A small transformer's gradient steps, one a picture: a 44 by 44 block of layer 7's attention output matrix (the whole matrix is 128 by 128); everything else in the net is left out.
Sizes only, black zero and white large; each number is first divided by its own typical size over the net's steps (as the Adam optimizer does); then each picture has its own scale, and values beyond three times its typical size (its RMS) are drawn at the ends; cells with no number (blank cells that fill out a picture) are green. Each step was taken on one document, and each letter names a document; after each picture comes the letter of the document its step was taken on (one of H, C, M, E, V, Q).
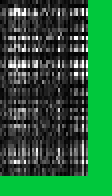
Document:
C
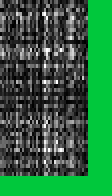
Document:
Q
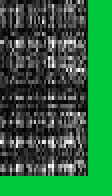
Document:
Q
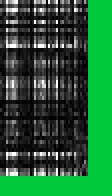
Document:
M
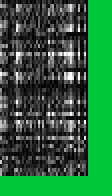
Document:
Q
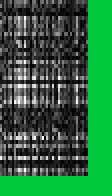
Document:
C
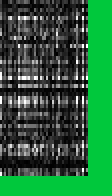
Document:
C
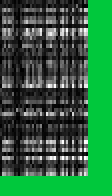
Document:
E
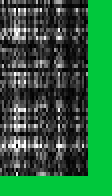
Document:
C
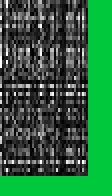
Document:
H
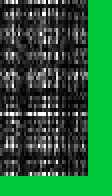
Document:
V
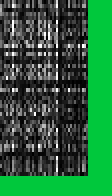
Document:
V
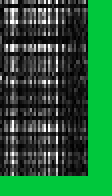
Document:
V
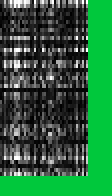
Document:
C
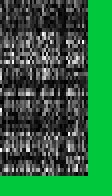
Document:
H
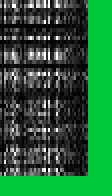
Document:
V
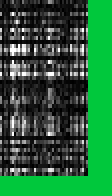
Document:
C
